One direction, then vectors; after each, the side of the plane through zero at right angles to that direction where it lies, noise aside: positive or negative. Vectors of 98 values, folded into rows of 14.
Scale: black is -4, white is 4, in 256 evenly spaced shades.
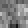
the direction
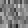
positive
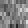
positive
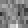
negative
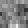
negative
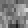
positive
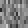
positive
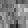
positive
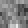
negative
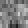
positive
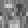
negative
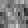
negative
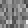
positive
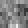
negative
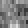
negative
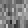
positive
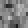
positive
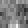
negative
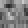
negative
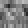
negative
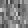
negative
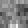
negative
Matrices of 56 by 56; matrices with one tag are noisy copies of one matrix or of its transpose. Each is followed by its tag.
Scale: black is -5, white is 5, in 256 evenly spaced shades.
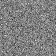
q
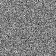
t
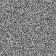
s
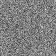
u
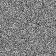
t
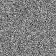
s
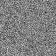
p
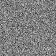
q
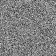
p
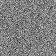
u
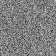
u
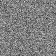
q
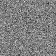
q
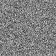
s
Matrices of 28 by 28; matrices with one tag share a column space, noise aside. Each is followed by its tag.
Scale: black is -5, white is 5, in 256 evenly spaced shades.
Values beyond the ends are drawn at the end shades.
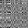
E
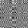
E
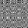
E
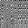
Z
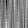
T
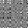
E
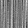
T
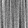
T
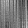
T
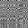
Z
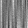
T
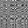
Z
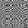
Z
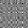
E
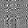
Z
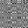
E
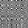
Z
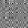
E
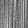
T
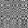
Z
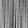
T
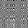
Z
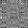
E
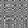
Z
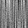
T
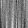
T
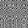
Z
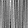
T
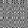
E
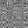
E
